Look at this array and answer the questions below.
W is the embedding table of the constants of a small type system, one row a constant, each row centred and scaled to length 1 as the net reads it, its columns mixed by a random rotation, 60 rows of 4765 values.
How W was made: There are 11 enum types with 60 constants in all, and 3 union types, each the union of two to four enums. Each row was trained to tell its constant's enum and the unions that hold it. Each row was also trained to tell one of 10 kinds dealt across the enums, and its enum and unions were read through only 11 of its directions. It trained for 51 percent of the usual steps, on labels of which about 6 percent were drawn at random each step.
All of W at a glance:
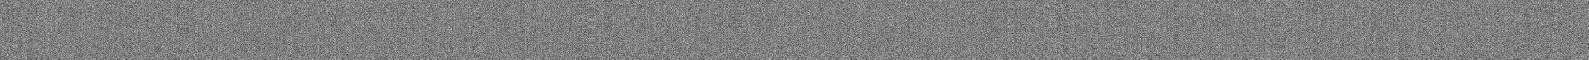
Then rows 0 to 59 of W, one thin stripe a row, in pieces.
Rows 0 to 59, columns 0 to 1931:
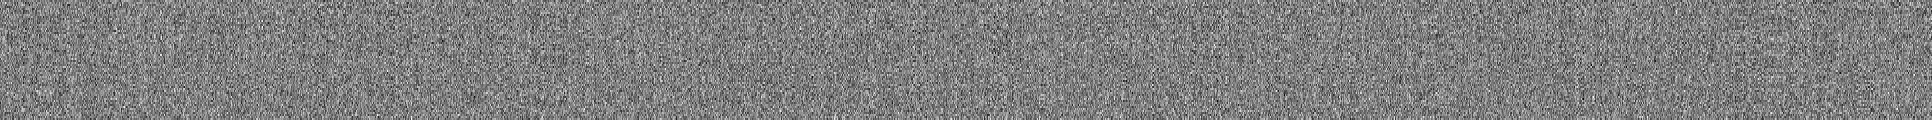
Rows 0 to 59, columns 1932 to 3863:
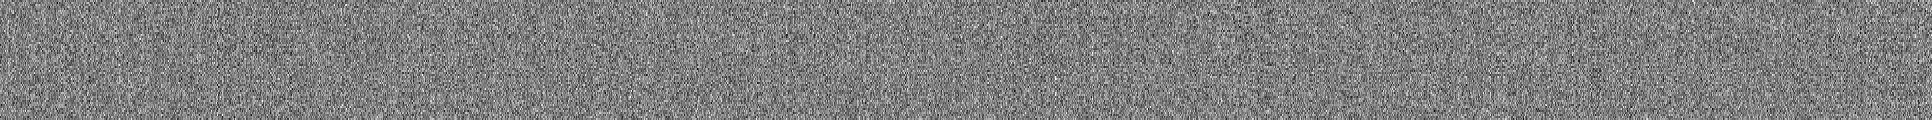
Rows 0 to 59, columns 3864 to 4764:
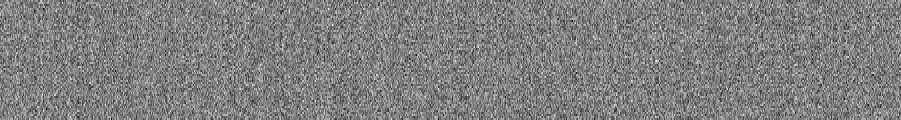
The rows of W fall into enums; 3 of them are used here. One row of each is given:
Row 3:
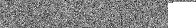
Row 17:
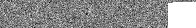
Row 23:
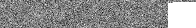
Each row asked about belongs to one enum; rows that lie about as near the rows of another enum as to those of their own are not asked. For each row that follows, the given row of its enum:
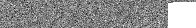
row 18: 17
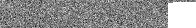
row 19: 3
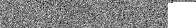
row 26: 23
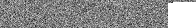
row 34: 3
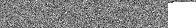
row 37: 17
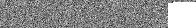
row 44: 3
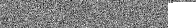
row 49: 23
